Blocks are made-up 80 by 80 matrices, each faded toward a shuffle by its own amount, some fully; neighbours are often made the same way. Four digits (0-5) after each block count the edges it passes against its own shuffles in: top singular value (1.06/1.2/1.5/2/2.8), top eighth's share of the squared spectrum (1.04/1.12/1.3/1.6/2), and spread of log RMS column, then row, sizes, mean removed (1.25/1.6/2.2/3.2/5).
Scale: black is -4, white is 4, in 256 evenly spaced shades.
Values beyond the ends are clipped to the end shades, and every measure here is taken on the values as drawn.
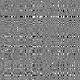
5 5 3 3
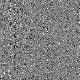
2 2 3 0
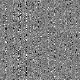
2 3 3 0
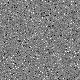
0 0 0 0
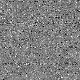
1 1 0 2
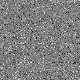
1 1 0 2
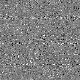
2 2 0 2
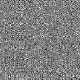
4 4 2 2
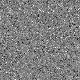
2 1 0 0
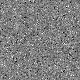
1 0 0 0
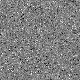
2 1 0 0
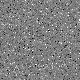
0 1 0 0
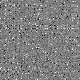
3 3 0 1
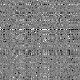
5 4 2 3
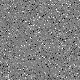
2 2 0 0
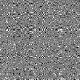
4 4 2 3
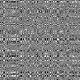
5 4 3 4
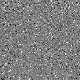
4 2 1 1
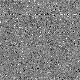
2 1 0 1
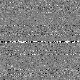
3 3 0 3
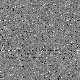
2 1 0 2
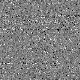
1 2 0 2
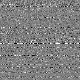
3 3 0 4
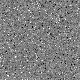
0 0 0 0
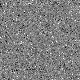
0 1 0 1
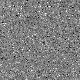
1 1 0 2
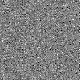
3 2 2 1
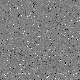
1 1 0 0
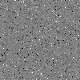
0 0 0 0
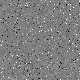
0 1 0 0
